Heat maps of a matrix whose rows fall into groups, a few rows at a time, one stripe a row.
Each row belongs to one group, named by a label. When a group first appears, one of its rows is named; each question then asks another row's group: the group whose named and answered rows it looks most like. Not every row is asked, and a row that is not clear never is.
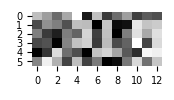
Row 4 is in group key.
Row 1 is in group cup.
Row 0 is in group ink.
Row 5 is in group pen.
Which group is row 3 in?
cup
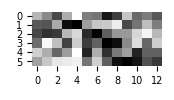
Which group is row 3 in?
pen
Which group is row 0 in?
ink
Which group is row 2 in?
cup
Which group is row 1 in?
key
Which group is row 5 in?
ink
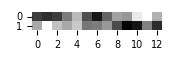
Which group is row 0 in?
cup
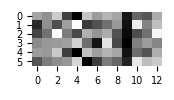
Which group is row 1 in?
cup
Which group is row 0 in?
key
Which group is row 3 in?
cup
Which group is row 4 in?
key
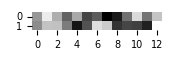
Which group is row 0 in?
pen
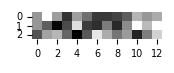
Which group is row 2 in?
key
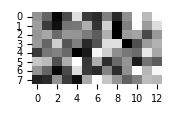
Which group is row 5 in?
ink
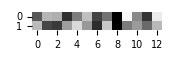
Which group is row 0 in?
pen
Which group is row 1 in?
cup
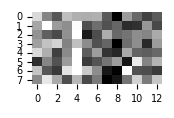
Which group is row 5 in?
cup
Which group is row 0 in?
ink
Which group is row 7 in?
pen
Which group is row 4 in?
ink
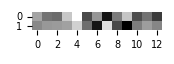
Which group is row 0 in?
ink
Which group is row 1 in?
cup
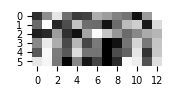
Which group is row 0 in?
key
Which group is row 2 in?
key
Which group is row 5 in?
pen
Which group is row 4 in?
pen
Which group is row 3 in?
pen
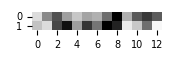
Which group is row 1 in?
pen
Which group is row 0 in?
ink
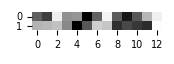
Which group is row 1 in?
key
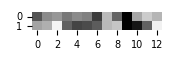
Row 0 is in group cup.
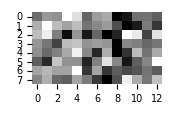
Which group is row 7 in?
pen
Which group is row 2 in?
pen
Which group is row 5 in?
key
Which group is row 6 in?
ink
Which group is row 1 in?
ink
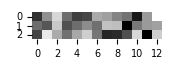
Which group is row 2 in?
pen
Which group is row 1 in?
key
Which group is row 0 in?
key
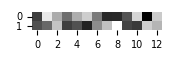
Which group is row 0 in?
pen
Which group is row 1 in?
key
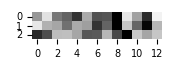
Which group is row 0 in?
pen
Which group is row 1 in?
pen
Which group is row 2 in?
cup
